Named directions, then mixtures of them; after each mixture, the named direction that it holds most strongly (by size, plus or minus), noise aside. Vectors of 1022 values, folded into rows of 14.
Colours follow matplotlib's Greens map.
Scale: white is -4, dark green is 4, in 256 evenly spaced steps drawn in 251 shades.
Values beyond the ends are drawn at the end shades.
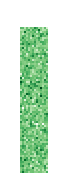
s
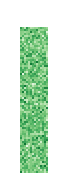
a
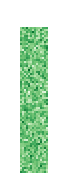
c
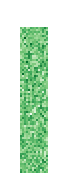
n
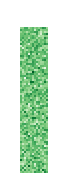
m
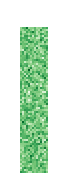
c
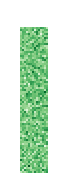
m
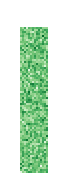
c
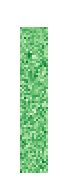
n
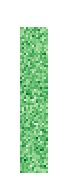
s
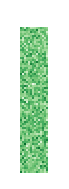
a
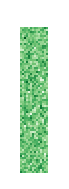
n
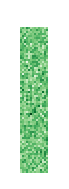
n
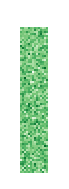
m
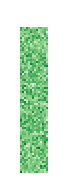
a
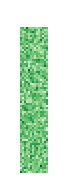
c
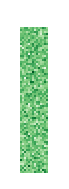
m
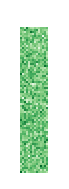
a
